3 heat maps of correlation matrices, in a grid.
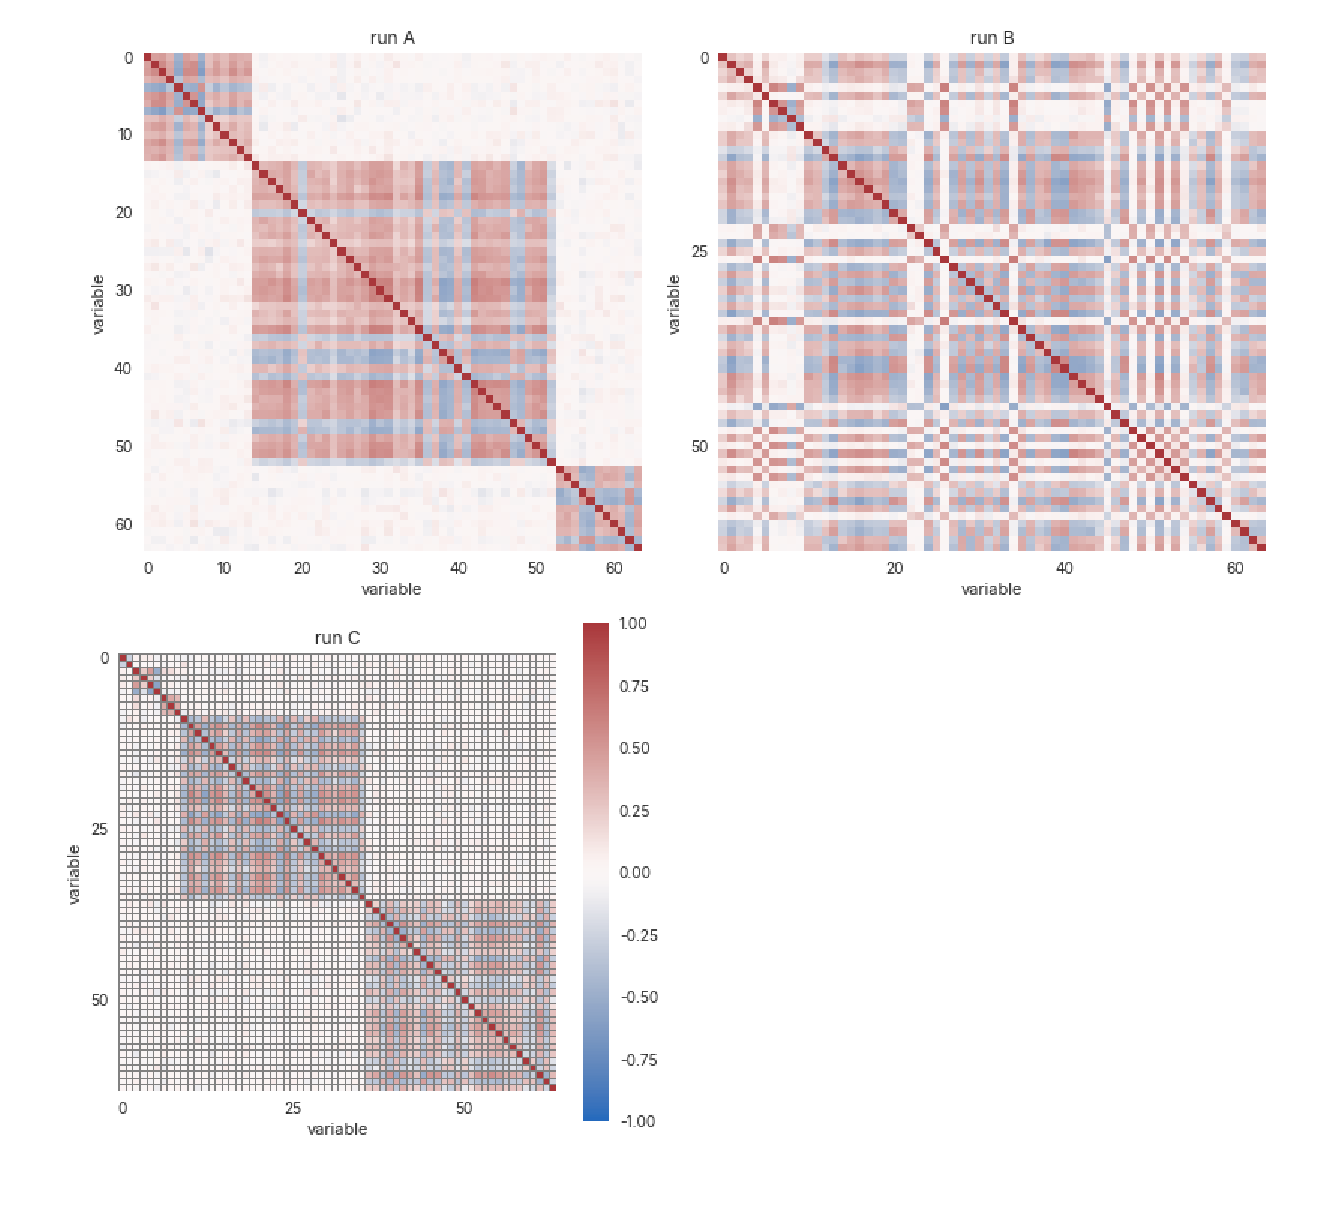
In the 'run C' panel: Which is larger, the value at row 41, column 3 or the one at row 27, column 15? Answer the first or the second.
the first
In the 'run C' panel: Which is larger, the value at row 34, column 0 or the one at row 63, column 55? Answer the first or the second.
the second
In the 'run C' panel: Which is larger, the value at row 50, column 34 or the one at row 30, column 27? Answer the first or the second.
the first
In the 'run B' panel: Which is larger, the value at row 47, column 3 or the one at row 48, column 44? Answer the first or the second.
the second
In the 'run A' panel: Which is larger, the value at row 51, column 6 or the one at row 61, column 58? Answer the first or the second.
the second
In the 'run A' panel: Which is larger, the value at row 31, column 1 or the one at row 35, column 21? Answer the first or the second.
the second
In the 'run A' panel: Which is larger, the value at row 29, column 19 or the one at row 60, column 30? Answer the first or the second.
the first
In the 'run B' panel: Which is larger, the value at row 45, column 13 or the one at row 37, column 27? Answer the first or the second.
the first
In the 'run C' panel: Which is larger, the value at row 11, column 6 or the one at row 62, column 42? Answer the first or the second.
the first
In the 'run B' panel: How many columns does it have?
64
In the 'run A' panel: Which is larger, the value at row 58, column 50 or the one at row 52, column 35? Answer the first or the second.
the first
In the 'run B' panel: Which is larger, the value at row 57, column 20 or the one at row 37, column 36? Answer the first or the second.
the first
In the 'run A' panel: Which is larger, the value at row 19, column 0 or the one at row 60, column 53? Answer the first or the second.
the second
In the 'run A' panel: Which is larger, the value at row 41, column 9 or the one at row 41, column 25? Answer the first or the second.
the first
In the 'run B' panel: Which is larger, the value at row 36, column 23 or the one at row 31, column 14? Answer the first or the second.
the first
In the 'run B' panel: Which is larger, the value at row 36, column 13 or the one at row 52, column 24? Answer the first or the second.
the first
